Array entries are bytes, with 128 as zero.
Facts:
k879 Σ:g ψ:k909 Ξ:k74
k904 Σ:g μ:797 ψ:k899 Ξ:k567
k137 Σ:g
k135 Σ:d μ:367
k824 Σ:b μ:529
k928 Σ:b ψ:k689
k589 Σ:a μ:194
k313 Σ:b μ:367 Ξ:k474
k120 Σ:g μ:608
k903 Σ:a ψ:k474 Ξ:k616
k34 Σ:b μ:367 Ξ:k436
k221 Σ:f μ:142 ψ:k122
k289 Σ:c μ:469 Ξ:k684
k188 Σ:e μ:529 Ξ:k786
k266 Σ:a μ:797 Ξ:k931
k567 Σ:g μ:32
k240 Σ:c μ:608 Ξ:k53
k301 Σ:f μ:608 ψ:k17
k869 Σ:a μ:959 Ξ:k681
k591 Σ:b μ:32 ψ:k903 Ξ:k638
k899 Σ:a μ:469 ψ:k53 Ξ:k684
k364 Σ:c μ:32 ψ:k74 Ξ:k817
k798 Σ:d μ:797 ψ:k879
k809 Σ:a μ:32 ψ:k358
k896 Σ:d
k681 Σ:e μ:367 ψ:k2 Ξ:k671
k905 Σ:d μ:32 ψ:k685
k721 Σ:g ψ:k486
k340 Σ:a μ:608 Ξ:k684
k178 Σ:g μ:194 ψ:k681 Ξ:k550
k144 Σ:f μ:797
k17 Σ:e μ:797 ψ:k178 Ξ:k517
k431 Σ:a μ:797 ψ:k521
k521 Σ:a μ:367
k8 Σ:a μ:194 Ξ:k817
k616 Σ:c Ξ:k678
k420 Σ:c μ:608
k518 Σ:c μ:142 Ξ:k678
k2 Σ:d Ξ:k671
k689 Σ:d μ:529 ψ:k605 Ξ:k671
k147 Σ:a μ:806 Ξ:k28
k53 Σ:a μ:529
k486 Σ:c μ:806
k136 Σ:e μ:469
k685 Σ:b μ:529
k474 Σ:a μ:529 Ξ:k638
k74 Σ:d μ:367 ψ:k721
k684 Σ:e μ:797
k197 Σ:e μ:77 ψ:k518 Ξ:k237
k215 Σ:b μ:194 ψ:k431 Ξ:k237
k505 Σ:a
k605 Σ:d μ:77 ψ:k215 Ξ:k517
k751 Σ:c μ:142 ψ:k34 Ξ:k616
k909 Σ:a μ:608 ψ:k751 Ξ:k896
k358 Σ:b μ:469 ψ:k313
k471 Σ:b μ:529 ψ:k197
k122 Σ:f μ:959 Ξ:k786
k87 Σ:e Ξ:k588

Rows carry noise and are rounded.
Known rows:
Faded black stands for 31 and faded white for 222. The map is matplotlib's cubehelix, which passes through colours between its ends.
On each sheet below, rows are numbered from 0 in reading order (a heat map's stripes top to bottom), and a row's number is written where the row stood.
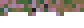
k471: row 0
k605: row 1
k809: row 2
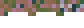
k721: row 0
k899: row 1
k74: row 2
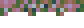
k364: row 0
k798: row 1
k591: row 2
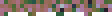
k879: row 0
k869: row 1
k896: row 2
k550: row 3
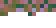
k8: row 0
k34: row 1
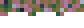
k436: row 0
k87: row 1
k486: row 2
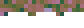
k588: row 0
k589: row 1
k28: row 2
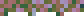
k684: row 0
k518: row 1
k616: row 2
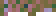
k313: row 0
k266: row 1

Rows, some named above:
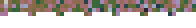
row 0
k301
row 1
k809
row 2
k28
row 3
k2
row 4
k215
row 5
k135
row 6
k289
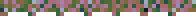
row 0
k824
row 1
k751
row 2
k364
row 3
k685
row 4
k721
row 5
k689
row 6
k486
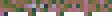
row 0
k588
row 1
k798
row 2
k721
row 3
k879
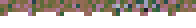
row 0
k340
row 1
k567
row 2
k721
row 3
k474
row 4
k798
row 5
k689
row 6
k340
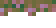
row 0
k681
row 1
k53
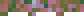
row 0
k909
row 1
k144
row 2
k53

